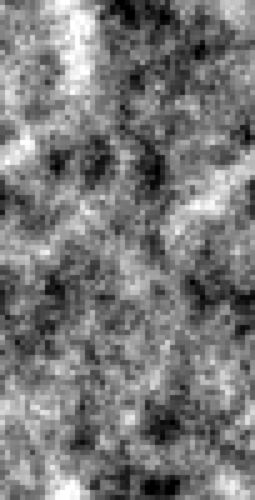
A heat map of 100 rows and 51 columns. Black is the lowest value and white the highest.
The halves do not mirror each other. The field is mottled with small blotches. No row or column stands out. The top middle is the ninth with the lowest average.
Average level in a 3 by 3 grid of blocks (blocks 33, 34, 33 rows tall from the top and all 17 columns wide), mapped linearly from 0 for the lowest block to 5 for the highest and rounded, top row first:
501 | 112 | 312
